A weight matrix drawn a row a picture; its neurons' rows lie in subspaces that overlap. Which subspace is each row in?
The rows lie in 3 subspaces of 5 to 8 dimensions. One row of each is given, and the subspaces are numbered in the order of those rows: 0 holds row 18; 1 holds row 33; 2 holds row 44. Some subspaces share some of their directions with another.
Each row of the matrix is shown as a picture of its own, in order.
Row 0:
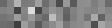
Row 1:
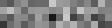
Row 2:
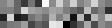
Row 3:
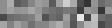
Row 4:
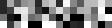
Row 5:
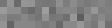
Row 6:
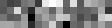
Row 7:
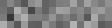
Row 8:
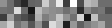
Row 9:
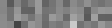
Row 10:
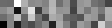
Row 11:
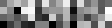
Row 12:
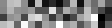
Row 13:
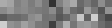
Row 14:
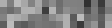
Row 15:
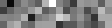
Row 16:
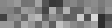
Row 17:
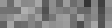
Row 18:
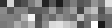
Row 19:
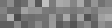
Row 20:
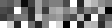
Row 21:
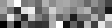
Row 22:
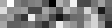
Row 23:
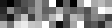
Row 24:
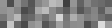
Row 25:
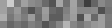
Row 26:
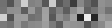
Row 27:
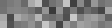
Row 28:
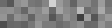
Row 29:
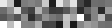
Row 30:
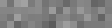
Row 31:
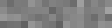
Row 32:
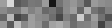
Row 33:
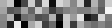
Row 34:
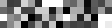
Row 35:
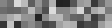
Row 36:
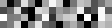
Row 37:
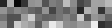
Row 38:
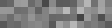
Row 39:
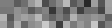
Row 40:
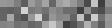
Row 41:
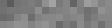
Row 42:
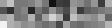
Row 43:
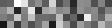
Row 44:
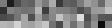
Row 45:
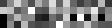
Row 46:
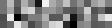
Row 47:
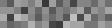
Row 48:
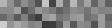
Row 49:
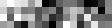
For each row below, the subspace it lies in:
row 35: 0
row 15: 2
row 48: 0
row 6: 1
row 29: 0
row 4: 1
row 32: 1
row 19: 1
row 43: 1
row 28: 0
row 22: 2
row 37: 0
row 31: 1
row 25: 2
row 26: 1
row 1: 0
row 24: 1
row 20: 1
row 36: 0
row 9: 1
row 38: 0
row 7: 1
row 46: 1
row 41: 2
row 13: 0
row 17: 0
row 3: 0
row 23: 2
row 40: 0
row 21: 2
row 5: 2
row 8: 1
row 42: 0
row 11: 1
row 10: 1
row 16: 2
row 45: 0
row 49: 2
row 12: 1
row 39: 0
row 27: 0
